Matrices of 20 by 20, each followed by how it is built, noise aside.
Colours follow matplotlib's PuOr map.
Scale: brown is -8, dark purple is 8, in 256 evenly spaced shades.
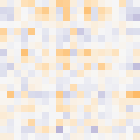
low rank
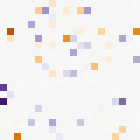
sparse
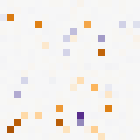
sparse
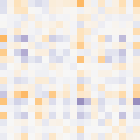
low rank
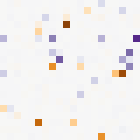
sparse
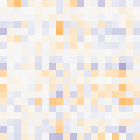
low rank
